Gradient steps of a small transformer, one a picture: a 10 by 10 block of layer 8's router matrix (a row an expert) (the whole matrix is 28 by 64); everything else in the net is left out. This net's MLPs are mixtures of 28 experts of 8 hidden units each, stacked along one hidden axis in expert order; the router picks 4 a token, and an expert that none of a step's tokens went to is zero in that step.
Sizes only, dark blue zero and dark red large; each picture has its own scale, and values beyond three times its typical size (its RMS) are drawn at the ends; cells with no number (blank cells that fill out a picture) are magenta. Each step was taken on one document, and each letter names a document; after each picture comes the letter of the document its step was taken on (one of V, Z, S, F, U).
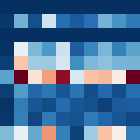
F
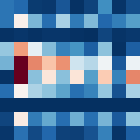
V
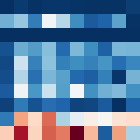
F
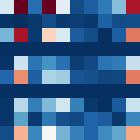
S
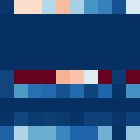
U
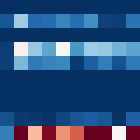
F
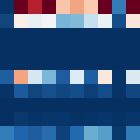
U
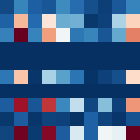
S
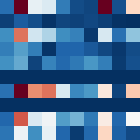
V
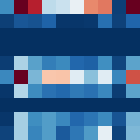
U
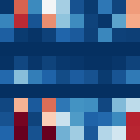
S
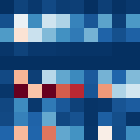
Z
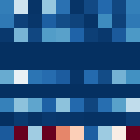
S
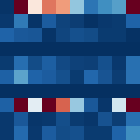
S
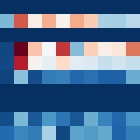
F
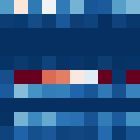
U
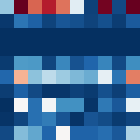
U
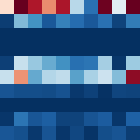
U
